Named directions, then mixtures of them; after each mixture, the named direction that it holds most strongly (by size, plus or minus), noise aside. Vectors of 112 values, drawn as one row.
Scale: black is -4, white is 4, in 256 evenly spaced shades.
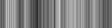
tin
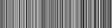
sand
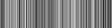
sand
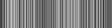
sand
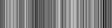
tin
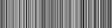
sand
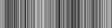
tin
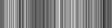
tin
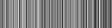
sand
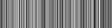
sand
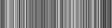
sand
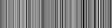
sand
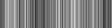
tin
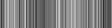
tin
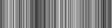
tin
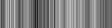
tin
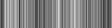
tin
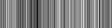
tin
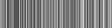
sand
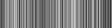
sand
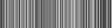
sand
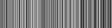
sand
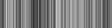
tin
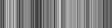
tin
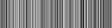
sand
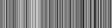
sand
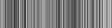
sand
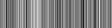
sand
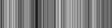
tin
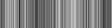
tin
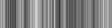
tin
